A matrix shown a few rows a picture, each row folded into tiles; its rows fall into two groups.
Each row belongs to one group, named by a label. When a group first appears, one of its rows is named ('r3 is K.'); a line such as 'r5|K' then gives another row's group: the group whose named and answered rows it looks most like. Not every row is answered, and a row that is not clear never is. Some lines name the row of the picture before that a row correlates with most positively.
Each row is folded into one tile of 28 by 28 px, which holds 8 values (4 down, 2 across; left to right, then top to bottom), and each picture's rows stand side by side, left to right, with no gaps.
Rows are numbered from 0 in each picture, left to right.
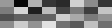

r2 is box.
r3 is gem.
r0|gem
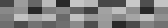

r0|box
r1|box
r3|gem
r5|box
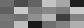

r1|box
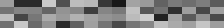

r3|gem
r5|gem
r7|gem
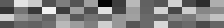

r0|box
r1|gem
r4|box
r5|gem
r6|gem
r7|box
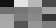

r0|box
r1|gem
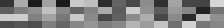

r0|box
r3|gem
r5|gem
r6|gem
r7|box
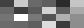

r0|box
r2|box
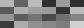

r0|gem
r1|gem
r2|gem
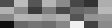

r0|box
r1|box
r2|gem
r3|box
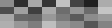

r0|gem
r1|gem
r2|gem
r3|box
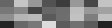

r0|box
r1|gem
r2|box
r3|box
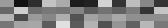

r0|gem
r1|box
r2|gem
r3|box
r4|box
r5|gem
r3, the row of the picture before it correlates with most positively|3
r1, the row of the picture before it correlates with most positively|3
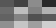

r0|gem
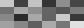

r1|gem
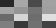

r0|box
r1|box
